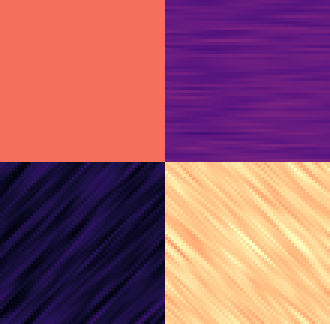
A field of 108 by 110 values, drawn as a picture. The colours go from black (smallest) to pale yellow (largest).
It is made of 2 by 2 panels. Panel 1,1: high, flat. Panel 1,2: low, streaked across, faint in contrast. Panel 2,1: very low, slanting up to the right, faint in contrast. Panel 2,2: very high, slanting down to the right, faint in contrast.
